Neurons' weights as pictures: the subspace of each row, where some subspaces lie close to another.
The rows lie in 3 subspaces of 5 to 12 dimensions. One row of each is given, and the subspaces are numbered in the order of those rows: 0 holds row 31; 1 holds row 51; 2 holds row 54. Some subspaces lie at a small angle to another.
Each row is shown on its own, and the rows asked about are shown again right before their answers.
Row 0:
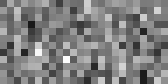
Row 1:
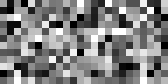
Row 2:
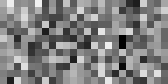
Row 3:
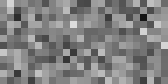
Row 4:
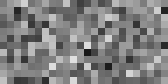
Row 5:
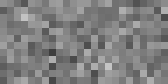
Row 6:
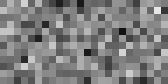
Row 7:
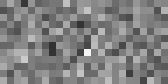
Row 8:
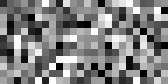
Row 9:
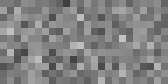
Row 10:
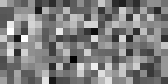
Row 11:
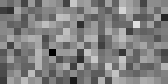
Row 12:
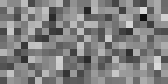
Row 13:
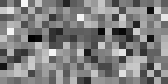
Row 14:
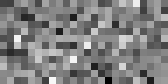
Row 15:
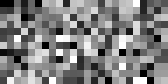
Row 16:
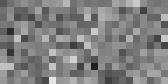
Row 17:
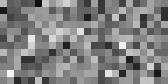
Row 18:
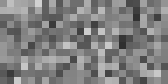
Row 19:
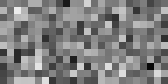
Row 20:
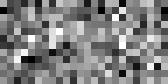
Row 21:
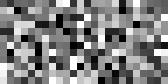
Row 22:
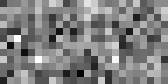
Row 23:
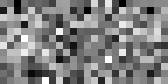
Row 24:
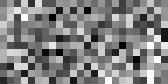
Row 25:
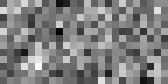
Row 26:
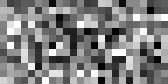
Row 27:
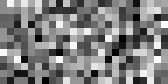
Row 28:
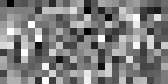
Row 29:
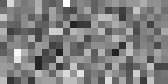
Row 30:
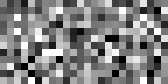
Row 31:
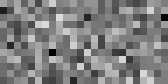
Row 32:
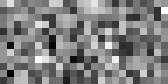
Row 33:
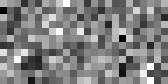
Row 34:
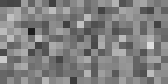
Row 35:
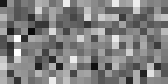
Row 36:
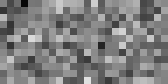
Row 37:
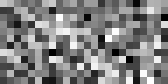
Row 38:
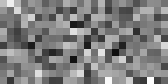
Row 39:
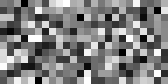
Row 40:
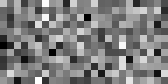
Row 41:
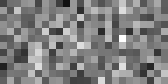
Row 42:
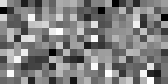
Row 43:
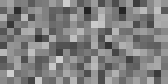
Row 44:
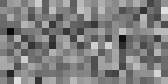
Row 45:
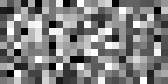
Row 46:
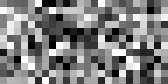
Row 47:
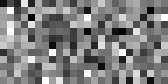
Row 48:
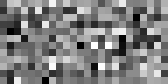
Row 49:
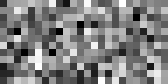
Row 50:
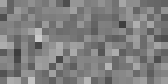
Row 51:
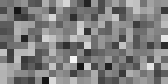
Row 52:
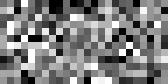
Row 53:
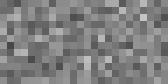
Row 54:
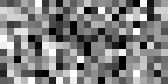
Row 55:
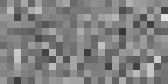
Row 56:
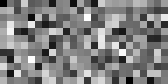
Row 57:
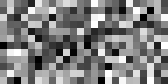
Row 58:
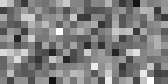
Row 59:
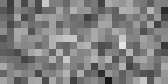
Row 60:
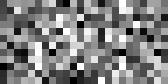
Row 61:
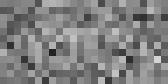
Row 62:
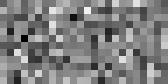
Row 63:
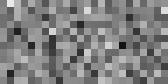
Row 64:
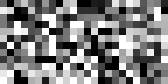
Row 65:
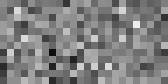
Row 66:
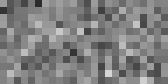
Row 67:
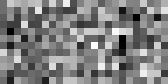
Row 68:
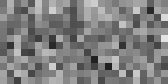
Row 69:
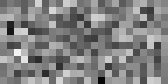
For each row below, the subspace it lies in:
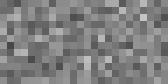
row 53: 2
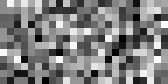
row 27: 0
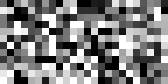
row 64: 2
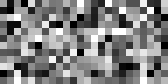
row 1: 2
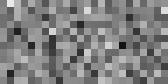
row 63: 2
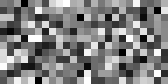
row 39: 2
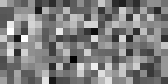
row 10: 2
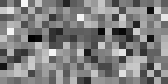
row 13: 2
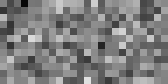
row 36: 2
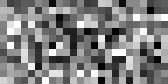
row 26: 0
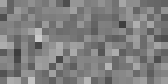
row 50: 2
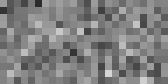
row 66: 0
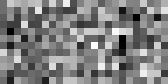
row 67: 0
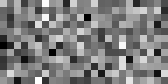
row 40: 2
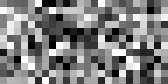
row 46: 0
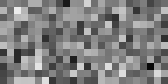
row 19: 1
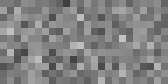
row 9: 1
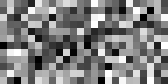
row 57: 2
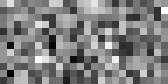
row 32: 2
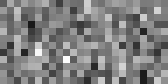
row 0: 2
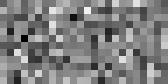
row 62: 2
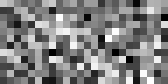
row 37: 0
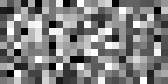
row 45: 2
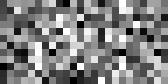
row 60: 1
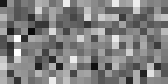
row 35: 2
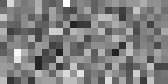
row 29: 2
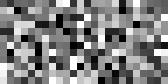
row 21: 1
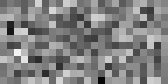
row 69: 2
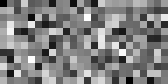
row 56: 2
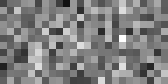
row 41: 1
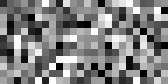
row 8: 2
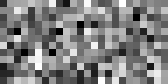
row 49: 1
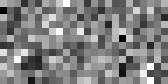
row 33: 1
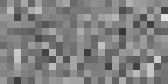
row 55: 2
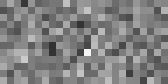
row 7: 2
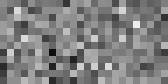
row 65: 1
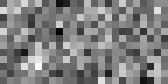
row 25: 0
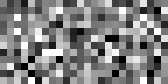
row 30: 2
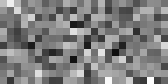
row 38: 2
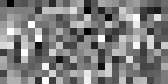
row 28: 2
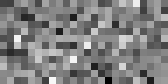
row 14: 0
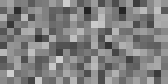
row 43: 2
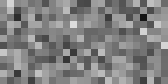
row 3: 2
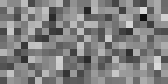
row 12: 2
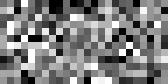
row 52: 2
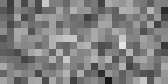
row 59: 2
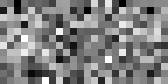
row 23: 2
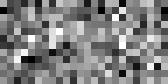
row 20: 2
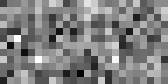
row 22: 2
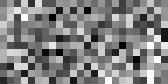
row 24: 2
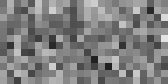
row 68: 2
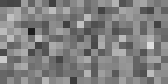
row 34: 2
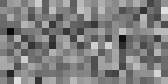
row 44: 0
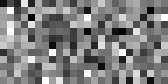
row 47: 2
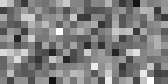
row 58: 0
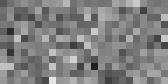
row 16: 0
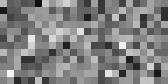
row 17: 0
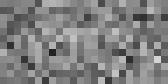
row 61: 0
